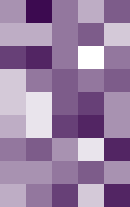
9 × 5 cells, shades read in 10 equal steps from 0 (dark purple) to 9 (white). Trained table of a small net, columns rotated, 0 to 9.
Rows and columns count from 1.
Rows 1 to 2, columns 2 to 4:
0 4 6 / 6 4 3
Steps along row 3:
down up up down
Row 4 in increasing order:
3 3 4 4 7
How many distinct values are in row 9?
5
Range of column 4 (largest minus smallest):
8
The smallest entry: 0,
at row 1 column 2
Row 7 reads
4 3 5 8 1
